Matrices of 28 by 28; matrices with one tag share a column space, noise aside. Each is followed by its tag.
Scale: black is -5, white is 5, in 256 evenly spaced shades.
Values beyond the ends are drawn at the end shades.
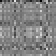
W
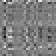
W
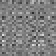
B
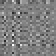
B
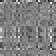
W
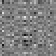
B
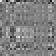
W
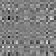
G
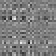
G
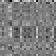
W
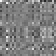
W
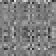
W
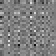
B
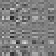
G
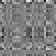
W
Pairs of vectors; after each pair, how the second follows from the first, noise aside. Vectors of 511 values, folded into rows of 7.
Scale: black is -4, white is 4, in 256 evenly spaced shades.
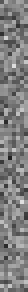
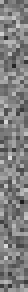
negated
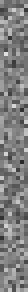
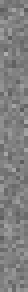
shrunk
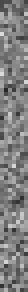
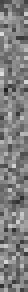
copied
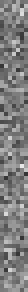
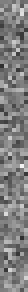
copied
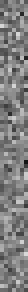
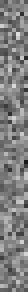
copied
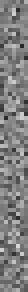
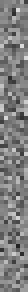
negated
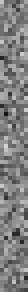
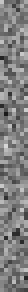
copied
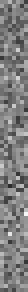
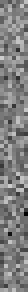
negated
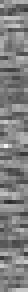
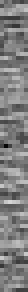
negated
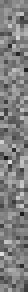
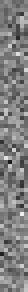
negated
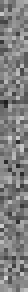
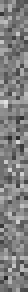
negated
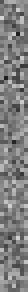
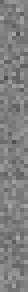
shrunk
